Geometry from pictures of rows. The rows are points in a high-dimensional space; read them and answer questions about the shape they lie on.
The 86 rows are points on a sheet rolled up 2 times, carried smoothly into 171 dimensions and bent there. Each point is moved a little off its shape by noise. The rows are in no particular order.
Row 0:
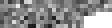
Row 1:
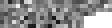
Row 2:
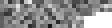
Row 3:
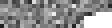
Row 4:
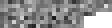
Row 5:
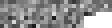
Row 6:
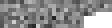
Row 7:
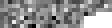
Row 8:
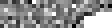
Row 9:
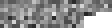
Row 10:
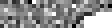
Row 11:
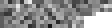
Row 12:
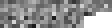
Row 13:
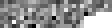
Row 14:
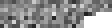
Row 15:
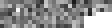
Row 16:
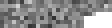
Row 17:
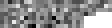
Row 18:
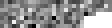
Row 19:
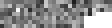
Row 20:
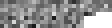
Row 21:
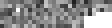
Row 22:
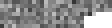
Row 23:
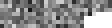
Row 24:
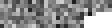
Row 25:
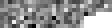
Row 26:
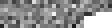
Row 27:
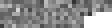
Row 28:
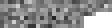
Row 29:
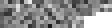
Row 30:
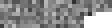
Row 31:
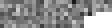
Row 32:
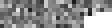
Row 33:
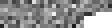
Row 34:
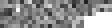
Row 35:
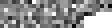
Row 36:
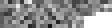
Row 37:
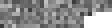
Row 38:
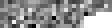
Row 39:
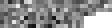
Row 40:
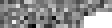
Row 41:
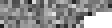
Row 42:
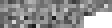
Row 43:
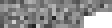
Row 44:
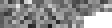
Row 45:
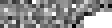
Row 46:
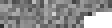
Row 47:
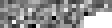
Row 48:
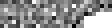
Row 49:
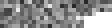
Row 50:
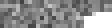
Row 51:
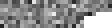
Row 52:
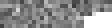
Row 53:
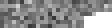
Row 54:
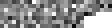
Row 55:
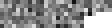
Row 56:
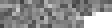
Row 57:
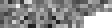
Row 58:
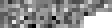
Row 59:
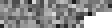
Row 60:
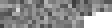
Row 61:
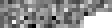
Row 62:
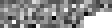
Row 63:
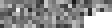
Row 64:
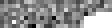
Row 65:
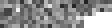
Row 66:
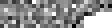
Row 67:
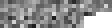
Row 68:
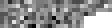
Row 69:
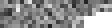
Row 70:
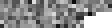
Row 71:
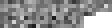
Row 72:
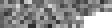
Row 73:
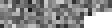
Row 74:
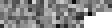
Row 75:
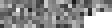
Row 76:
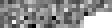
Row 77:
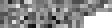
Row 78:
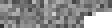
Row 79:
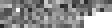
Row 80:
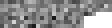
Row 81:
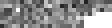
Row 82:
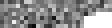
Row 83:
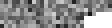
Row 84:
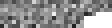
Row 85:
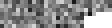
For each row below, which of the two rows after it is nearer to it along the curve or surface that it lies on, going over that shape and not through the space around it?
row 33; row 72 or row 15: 15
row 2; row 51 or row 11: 11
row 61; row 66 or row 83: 66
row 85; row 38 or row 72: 72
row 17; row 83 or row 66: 66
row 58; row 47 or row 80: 47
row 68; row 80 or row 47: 47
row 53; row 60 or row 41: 60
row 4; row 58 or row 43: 43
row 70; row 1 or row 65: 65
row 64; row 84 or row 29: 29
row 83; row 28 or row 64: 28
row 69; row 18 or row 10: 18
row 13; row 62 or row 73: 62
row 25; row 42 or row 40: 40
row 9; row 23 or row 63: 23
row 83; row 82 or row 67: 67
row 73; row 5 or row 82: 5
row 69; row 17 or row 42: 17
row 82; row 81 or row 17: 17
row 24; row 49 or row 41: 41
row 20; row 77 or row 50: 50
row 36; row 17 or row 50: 17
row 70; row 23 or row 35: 23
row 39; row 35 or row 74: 35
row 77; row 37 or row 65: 65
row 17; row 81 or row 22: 81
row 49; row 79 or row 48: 79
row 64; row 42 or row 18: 18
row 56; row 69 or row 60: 60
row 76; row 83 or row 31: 83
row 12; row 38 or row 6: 6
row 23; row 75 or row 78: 75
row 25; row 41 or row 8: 8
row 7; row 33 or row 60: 33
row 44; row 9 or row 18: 18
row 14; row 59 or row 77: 59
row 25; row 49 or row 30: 49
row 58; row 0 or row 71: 0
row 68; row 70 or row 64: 64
